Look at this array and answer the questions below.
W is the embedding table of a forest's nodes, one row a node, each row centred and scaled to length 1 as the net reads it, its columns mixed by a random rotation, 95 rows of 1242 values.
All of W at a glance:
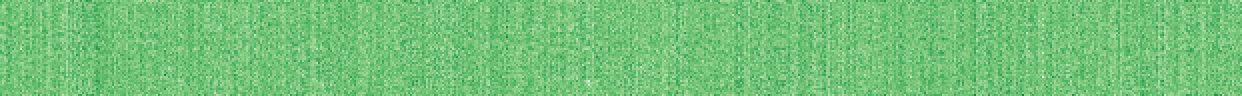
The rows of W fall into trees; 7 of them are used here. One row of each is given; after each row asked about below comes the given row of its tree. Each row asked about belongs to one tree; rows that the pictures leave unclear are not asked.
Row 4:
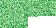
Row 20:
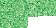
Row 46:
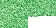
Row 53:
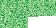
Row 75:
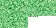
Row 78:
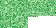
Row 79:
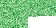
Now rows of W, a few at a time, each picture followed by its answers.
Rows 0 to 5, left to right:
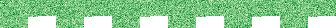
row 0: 79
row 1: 79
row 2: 78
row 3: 53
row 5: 46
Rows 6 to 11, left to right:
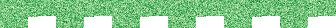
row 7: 20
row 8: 46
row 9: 75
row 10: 46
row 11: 20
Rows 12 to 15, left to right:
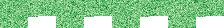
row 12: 20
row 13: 53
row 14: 79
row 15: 46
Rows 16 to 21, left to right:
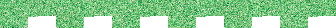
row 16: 79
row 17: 20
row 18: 46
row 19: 53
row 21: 46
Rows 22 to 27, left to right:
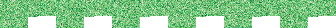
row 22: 4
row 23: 78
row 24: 53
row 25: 4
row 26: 46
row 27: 20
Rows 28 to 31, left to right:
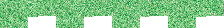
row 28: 20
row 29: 79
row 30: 79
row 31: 53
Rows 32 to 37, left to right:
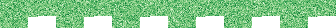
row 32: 75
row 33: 75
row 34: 20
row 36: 20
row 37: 46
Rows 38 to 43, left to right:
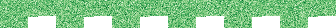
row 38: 78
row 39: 53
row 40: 79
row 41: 78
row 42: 75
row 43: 79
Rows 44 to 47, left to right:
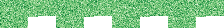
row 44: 20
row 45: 75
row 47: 75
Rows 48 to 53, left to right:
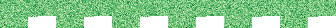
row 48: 46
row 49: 46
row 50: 79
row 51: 4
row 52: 4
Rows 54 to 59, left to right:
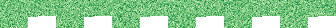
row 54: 75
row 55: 4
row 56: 75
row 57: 20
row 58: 20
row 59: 53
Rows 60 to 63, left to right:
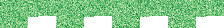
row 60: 20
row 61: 4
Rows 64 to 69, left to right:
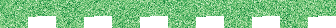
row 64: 79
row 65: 75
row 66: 78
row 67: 20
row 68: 78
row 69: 20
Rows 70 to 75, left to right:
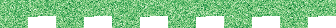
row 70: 53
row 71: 75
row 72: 20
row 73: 46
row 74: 4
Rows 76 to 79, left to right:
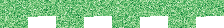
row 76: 53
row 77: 53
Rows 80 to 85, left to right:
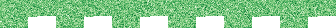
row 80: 46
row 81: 46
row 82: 78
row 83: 46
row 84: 46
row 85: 46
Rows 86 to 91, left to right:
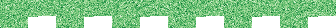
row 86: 78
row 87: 4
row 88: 4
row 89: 75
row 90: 20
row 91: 78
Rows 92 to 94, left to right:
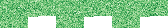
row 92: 78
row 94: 79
